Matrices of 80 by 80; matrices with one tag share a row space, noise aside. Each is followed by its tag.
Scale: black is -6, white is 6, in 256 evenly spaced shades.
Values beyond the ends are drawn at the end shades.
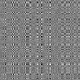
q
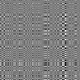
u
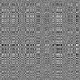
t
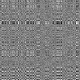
t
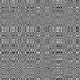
t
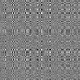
q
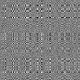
q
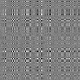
q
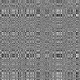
t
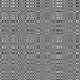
t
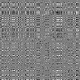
t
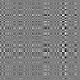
u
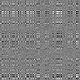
t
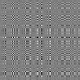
q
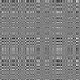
t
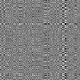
u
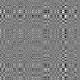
u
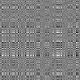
t
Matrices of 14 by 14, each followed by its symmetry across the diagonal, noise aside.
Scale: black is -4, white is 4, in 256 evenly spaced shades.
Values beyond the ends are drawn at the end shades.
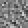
antisymmetric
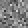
antisymmetric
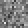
neither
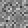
symmetric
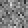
neither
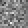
neither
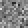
neither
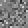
symmetric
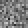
neither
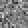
antisymmetric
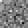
symmetric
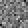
symmetric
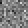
neither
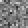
neither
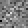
neither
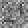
symmetric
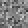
antisymmetric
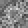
symmetric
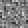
antisymmetric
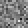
antisymmetric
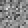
symmetric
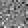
antisymmetric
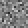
antisymmetric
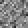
symmetric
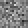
neither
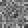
symmetric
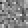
neither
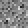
symmetric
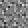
antisymmetric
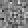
antisymmetric
